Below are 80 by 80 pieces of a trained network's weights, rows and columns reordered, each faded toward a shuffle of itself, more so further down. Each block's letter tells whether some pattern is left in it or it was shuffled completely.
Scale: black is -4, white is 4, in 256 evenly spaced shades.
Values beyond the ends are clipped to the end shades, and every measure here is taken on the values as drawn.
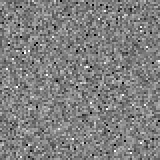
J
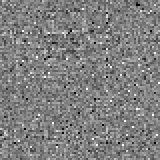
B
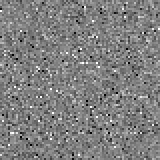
B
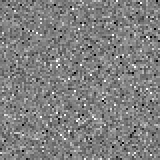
J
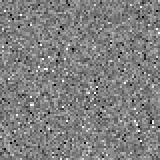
J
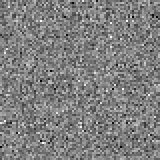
B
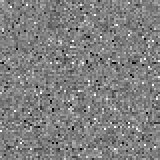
B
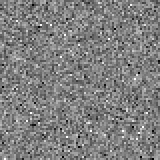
J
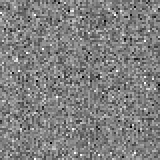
B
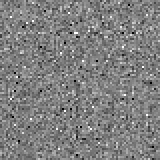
B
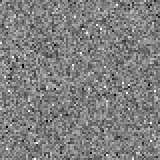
J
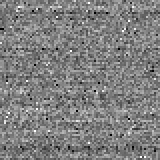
B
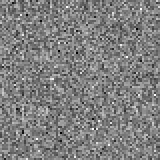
B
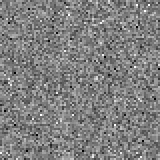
J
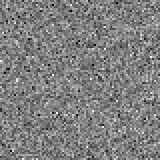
J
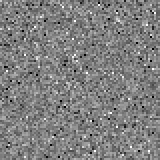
J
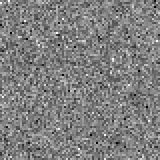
J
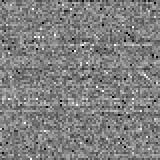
B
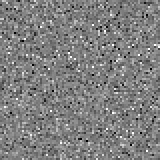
J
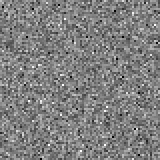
J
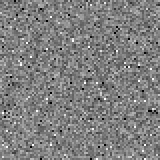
J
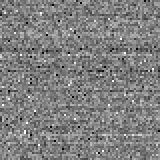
B
